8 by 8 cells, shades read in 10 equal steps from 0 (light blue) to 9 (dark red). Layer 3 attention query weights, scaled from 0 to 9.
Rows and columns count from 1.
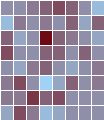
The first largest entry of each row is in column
5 6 4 1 4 2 3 2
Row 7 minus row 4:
-2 1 4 0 1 0 -2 0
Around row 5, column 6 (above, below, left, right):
3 5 3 3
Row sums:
30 27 33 33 26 27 35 24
